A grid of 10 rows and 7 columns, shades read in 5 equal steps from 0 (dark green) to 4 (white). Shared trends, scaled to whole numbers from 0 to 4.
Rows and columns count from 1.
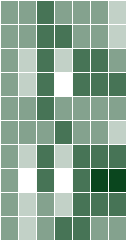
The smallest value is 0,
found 2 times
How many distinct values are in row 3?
3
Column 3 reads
1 1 1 1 1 2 1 1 2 2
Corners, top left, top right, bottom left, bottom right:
2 3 2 2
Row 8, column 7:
0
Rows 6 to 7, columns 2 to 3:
2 2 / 3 1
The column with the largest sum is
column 2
